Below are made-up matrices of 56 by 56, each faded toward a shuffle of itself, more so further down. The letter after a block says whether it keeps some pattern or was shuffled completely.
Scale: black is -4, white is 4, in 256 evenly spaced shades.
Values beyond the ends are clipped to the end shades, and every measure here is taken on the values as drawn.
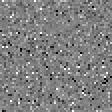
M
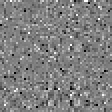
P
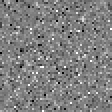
M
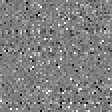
P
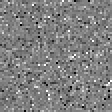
M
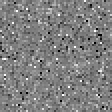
M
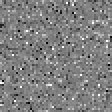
M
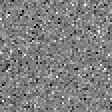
M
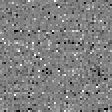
P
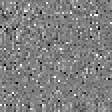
P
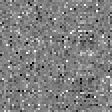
P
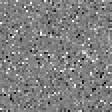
M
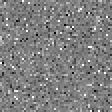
M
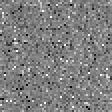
M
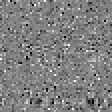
P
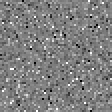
M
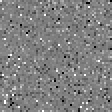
M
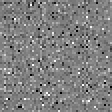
P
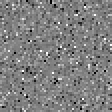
M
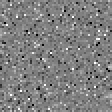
M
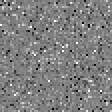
M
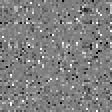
P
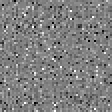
P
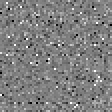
P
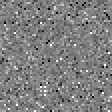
M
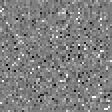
P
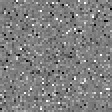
M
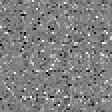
P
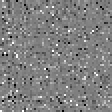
P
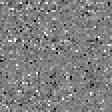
P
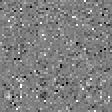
P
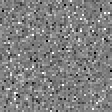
M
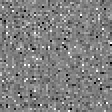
P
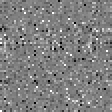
P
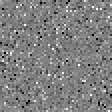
M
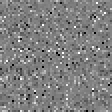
P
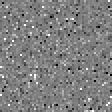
M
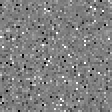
M
